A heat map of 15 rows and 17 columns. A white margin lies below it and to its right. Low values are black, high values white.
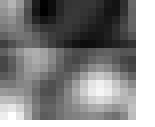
Calmest part: top middle. Stripes: none. Lone odd cells: none. Seam: horizontal, 40% of the way down, the bottom part higher. Grain: blotchy.
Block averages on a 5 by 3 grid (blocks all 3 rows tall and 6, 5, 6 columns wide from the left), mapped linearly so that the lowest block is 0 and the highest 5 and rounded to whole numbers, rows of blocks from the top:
2 0 0
2 0 0
3 2 2
3 3 5
4 3 4
